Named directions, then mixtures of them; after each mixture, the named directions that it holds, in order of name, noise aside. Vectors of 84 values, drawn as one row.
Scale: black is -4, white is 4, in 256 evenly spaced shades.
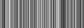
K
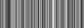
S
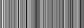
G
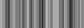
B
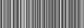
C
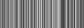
K, S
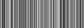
C, K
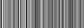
C, G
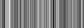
K, S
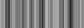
B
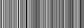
G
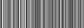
C, G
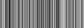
K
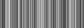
B, K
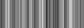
B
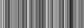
B, G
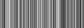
K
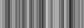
B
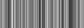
B, C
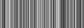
K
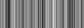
B, S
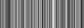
S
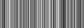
K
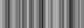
B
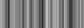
B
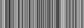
K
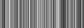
K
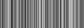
B, C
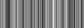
B, S
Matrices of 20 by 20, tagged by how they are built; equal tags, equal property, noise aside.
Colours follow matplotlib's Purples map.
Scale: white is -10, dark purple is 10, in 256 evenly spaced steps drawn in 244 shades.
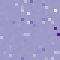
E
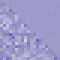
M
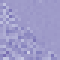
M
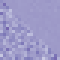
M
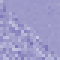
M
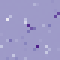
E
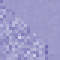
M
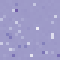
E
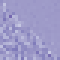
M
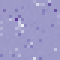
E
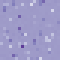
E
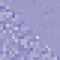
M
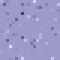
E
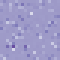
E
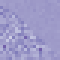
M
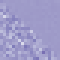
M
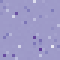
E
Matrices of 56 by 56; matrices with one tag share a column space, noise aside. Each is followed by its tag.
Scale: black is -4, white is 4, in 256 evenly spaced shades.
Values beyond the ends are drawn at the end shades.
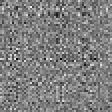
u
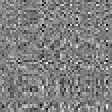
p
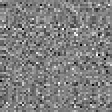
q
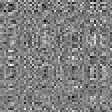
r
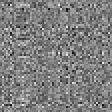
q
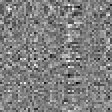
u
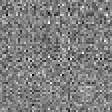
u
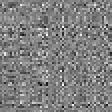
q
